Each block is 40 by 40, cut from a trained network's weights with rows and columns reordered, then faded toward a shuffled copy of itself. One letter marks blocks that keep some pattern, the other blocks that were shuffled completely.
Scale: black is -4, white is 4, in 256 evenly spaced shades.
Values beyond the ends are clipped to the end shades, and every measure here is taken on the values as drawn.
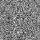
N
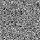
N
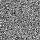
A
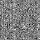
N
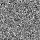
A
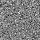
A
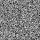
A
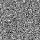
N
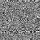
N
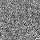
A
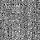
N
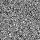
A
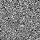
A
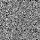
N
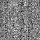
N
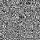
N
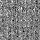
N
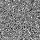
A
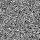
A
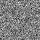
A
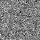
A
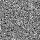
A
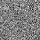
N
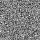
A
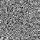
N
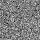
A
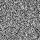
A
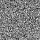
A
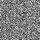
A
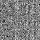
N
